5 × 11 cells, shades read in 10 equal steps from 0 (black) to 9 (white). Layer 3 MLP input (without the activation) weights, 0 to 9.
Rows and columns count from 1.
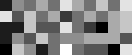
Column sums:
11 21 26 21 21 32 23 21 20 22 33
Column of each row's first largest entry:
6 1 6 4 6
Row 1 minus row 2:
-7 2 -3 2 -2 6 2 -2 3 -2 1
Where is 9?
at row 5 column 6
